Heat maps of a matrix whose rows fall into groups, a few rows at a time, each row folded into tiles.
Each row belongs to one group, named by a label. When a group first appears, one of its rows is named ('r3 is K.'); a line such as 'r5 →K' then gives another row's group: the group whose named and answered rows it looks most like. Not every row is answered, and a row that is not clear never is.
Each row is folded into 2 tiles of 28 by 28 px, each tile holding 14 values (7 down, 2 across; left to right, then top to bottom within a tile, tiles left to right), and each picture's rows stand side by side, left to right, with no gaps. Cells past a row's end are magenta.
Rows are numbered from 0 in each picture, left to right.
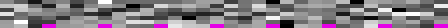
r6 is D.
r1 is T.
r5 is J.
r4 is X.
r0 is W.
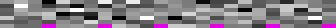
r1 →D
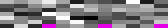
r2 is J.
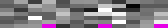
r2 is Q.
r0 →J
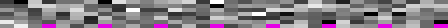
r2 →D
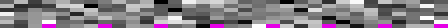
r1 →W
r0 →Q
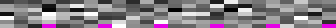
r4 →D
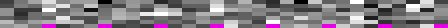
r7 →D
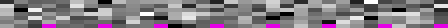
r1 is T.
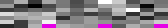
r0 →Q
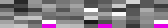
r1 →W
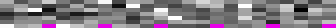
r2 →T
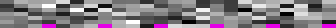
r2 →W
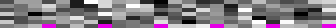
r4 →D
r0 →X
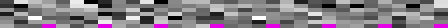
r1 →J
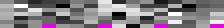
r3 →Q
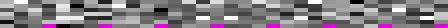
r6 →W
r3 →J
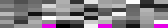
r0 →X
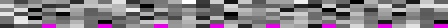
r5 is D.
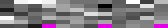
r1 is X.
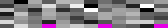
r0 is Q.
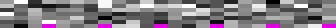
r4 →X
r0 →Q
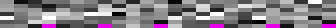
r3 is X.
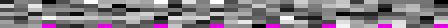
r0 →X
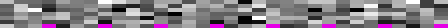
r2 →D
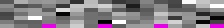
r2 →Q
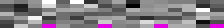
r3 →W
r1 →J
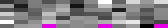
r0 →Q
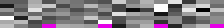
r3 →D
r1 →J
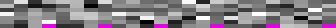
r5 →W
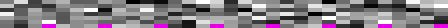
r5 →X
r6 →Q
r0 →Q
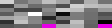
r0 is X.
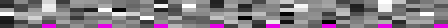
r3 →T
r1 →T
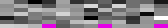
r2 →X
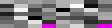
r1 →W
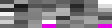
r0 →Q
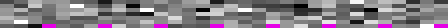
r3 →T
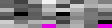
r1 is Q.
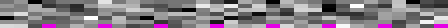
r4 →X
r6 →T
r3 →X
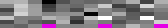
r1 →X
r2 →J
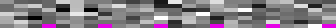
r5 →W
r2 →X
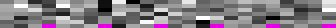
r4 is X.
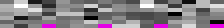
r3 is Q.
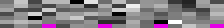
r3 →Q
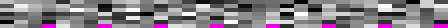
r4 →Q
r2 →D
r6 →X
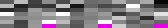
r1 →Q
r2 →T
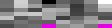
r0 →T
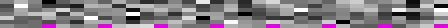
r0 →T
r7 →D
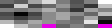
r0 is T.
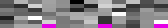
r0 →J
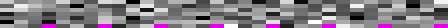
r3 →D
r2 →D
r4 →J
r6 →T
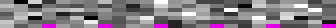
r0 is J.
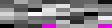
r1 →X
